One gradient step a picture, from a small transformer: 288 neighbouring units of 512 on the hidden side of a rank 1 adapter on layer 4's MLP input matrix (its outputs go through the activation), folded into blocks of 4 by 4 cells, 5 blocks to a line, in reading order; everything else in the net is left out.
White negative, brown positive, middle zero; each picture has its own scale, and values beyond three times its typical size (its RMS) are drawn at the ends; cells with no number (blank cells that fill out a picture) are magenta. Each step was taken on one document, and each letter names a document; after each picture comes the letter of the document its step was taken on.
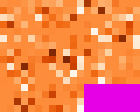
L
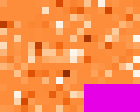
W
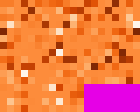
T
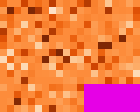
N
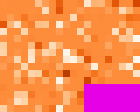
W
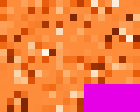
W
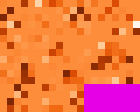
T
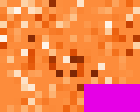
L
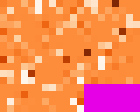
T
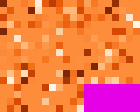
T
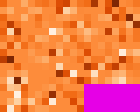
N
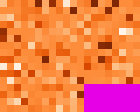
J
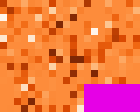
L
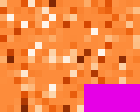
L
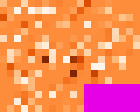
L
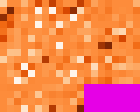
N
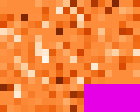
W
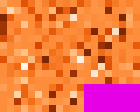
N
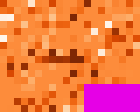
L
